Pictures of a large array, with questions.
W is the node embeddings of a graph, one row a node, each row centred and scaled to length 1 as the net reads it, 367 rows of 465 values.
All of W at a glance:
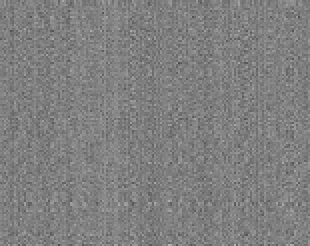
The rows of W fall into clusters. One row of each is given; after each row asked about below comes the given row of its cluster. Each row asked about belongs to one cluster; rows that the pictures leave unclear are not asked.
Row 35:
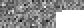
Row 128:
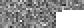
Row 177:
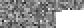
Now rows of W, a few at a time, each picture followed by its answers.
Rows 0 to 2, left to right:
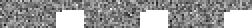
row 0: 128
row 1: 128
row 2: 177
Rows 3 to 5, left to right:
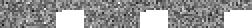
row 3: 177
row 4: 128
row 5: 128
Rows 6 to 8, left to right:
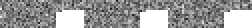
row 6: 128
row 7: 177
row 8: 128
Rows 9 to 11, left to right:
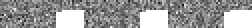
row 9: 128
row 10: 177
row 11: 35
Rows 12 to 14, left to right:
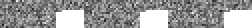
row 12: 177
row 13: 35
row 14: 177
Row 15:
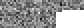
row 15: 128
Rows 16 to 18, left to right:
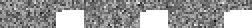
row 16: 128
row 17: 35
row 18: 35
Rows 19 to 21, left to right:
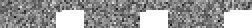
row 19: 35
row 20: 177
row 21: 177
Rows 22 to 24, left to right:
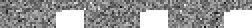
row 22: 35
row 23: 128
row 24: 35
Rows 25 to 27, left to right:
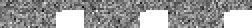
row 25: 35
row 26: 35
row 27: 35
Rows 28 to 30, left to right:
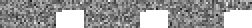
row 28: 128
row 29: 128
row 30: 177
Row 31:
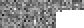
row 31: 128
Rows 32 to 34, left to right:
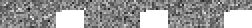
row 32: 35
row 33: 128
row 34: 35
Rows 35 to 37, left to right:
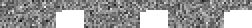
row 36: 128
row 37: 35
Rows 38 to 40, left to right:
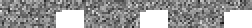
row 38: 177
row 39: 35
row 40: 128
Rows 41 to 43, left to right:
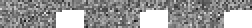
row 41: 128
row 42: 177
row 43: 35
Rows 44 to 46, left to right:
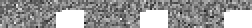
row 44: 35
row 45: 177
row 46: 177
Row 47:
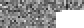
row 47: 177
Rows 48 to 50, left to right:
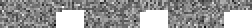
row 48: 128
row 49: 177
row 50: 35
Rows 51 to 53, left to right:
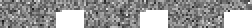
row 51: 177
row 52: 177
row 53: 128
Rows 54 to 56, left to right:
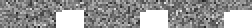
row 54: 128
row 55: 128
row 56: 35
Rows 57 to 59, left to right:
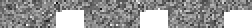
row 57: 35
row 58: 35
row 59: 35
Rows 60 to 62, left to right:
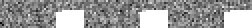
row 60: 177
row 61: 177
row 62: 128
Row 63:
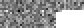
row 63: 177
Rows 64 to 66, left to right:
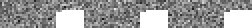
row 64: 35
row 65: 128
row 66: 128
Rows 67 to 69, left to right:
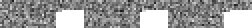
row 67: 177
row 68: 177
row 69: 177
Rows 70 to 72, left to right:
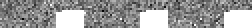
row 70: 35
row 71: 177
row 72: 35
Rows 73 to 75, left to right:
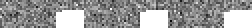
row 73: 128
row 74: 128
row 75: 177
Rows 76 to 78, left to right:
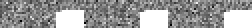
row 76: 35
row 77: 177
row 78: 177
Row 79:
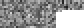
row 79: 177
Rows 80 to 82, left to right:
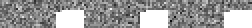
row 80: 35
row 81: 128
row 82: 177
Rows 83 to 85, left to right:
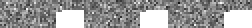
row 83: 128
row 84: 35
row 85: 35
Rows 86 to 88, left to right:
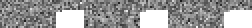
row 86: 128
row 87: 177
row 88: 35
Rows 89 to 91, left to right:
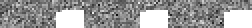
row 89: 35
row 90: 35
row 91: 128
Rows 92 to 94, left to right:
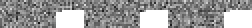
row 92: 128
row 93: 177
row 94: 177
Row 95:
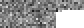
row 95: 177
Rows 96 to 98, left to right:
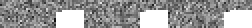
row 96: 128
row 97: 177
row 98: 35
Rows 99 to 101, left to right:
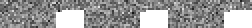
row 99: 35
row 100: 128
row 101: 128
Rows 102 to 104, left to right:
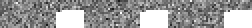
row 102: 35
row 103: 35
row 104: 177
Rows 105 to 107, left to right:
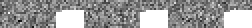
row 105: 35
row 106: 177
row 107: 35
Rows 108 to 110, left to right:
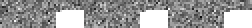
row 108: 35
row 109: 35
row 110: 128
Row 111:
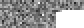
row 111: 177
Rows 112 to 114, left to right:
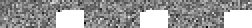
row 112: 35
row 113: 35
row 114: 128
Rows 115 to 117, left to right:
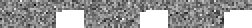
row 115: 128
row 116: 35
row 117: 128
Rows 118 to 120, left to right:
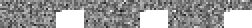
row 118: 177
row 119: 177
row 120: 177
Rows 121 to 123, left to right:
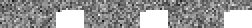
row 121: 35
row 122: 35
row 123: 35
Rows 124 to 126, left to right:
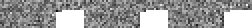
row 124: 177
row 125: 128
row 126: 128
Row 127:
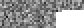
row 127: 177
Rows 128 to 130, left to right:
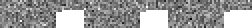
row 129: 128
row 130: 35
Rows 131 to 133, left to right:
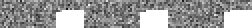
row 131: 177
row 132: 177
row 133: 128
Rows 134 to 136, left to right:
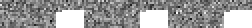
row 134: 177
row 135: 177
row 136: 35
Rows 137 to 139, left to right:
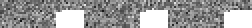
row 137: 35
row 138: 177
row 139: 128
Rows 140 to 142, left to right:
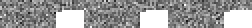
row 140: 128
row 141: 128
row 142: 35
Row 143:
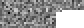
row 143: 128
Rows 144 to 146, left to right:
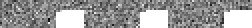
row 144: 35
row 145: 177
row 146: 128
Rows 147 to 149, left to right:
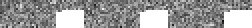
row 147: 35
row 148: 35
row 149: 128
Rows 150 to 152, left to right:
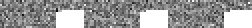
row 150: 177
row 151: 177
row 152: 128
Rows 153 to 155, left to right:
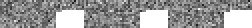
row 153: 35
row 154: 177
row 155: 128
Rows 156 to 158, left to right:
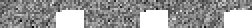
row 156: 35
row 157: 128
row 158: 35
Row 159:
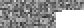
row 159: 177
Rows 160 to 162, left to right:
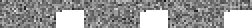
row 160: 128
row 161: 128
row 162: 128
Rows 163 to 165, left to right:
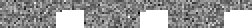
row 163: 128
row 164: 35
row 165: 128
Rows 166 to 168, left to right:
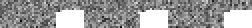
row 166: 35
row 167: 35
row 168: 177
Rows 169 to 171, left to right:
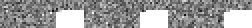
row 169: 177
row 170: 35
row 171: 177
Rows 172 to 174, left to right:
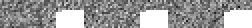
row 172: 177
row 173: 35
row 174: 35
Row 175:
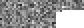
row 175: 128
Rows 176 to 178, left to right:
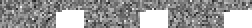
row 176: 35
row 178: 177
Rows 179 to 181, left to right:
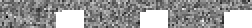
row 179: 177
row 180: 128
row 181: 128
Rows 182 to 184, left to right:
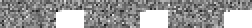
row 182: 177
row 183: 177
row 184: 177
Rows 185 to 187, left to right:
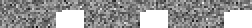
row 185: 35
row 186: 128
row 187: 128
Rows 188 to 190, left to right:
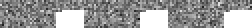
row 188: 177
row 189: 177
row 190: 35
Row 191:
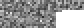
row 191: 177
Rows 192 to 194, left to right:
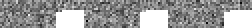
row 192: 177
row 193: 177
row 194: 128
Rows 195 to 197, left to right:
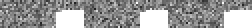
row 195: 177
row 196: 35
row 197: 35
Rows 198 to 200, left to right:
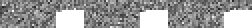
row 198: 35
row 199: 177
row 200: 35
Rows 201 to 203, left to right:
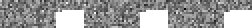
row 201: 177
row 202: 177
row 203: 35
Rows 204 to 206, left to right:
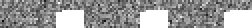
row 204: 177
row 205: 35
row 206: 177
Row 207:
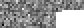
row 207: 177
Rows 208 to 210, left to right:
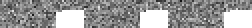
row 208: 35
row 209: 128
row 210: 177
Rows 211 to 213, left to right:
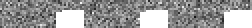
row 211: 128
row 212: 35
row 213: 128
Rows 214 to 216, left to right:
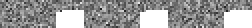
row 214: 128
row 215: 35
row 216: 35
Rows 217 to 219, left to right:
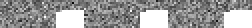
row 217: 35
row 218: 128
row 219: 35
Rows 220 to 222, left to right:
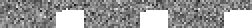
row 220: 35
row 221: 128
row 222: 128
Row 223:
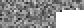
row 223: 128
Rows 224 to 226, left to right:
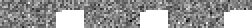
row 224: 177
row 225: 35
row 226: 35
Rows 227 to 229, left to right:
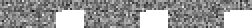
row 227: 177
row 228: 177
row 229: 128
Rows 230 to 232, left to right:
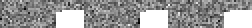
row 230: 128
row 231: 128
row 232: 177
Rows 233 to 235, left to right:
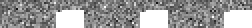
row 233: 35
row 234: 35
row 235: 35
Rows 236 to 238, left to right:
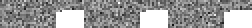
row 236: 128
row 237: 128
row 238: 128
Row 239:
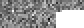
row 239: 35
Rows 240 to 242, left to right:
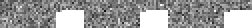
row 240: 35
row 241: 128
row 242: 128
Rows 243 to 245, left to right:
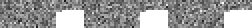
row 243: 35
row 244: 35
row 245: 35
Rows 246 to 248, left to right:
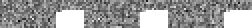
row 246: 35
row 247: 177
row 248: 177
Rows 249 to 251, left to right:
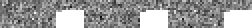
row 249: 35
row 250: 128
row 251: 177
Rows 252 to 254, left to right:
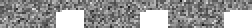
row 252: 35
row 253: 128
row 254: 177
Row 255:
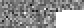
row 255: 177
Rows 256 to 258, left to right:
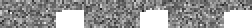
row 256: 177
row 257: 35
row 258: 35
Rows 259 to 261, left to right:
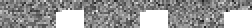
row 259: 177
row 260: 35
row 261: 35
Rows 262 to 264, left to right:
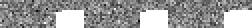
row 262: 177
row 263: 128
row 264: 35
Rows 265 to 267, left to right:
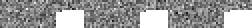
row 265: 128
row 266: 128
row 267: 128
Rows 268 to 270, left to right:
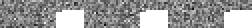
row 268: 177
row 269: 177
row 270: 128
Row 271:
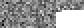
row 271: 177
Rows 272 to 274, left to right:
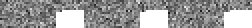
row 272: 128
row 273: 35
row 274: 35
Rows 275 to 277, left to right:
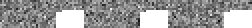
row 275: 35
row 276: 128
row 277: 177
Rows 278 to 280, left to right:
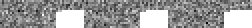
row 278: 177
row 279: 177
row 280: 128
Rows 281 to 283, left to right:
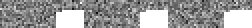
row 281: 128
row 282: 177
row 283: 35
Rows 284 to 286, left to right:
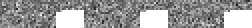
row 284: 35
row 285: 35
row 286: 128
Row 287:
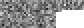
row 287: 177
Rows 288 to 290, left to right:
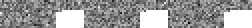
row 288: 177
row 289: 128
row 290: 128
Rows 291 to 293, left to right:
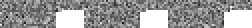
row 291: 177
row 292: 128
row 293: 128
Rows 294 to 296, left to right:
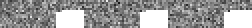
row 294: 35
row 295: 177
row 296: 128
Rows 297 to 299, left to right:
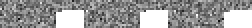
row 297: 128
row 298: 128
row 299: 177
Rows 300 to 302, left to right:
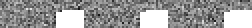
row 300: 128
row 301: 128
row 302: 128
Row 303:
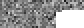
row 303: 35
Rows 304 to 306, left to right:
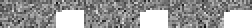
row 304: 35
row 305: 35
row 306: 35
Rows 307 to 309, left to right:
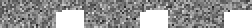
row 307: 35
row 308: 35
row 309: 128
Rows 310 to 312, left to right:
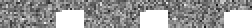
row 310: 177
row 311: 35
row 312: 35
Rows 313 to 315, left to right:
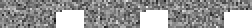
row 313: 128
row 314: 128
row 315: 128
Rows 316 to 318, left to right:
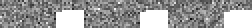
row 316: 128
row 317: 128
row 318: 35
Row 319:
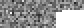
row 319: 177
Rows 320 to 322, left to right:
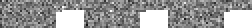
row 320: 128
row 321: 177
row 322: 128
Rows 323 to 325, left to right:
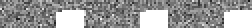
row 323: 128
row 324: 177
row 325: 128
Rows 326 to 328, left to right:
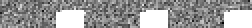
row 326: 35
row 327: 177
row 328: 128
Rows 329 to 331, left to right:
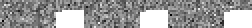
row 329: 177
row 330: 35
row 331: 128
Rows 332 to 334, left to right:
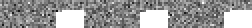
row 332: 177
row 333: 177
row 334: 128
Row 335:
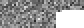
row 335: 35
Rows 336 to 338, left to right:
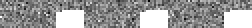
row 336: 128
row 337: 35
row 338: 128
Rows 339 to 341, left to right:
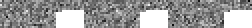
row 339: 177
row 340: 35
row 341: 128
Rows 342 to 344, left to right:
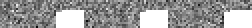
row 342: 35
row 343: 177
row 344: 128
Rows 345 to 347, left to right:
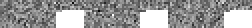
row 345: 35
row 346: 177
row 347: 35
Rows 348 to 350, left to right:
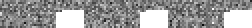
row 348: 177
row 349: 35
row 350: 177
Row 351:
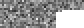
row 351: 177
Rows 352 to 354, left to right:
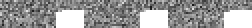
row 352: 177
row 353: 177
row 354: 35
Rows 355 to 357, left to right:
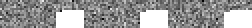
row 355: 128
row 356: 128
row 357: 35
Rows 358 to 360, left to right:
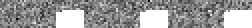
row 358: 128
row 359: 35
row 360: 177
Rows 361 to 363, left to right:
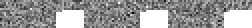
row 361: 128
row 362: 128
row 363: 177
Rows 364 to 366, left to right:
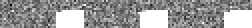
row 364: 35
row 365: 177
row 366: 128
